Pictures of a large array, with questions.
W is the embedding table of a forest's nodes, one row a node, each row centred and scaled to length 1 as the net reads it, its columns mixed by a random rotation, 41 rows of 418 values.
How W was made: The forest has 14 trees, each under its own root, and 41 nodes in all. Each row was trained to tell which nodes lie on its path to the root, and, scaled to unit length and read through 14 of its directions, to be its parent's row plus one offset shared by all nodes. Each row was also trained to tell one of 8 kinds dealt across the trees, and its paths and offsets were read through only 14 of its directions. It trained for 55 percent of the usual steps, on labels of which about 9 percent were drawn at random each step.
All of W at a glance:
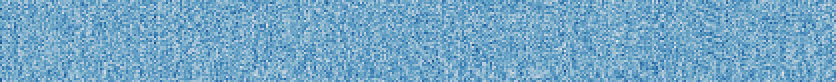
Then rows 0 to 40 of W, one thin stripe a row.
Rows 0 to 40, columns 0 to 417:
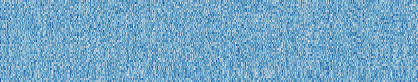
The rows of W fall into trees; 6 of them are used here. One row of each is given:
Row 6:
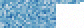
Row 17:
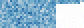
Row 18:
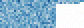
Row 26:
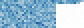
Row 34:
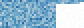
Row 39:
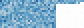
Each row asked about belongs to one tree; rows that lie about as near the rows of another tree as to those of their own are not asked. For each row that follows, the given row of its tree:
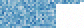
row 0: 17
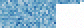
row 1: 17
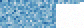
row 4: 39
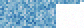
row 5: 17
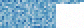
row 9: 34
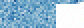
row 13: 26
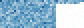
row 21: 39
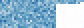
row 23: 39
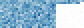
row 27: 17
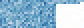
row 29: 39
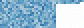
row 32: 18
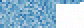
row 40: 18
